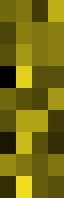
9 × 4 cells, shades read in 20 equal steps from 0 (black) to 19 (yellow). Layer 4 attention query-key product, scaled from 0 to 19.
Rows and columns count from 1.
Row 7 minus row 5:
-7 9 1 -9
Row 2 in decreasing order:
11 11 10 6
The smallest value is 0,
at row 4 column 1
